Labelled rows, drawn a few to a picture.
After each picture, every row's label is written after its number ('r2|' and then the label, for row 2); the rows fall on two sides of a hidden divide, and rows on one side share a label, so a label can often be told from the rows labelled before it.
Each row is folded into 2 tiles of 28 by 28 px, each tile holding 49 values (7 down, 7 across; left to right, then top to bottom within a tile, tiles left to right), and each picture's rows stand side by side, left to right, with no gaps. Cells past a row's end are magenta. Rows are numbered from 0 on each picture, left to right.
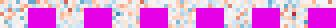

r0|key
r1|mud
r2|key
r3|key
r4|key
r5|key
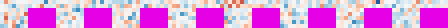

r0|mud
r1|key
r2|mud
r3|key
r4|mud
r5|key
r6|key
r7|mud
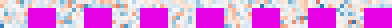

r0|key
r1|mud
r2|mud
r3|mud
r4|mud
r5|key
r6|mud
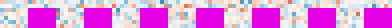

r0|key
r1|key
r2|key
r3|mud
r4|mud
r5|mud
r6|key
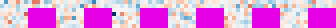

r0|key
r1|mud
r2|mud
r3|mud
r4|key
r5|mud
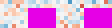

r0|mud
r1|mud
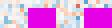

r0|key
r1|mud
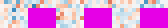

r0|mud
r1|key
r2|mud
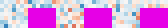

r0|mud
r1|mud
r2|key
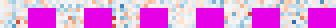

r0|mud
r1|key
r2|mud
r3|key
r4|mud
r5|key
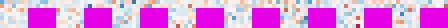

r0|key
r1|mud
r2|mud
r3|mud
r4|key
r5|mud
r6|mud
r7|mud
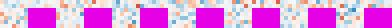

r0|key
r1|key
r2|key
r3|key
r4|mud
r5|key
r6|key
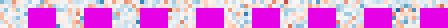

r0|key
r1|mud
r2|mud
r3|mud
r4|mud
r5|mud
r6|mud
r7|key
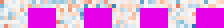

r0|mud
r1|mud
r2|mud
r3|key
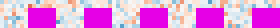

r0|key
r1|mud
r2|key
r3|key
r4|mud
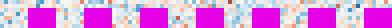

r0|key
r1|mud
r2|mud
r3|key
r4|key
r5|key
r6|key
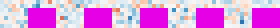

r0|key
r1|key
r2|key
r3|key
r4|key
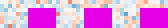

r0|mud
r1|key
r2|key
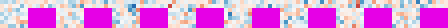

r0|key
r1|key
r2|key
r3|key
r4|mud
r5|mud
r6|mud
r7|mud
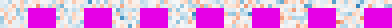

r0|mud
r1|mud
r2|mud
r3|key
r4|key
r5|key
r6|key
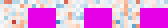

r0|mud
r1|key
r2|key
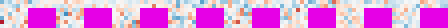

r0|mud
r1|mud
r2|key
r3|mud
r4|mud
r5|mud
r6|mud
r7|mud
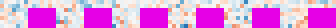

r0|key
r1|mud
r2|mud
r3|mud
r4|mud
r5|key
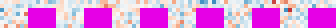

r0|key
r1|key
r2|key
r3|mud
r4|mud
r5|mud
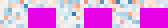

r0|key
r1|mud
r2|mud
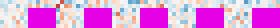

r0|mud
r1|key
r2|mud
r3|key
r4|mud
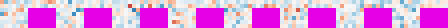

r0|mud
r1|mud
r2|mud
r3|mud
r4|key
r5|key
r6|key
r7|key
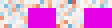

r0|key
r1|mud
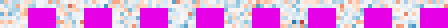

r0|mud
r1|mud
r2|key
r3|key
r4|mud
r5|key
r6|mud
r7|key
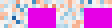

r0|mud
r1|mud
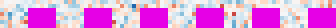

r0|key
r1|key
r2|key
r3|mud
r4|key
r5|key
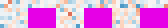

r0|mud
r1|key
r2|mud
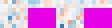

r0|mud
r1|mud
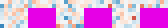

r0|mud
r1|key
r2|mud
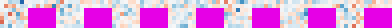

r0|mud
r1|key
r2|mud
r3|mud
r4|mud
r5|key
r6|key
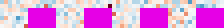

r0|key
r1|key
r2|mud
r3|mud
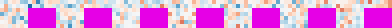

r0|mud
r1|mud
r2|key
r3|mud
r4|key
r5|mud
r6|key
